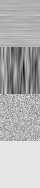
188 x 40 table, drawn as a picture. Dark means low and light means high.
The table splits into 4 rows of 1 panel. Panel 1,1: high, streaked across, faint in contrast. Panel 2,1: middling, streaked downward, strong in contrast. Panel 3,1: high, fine-grained. Panel 4,1: very high, flat.
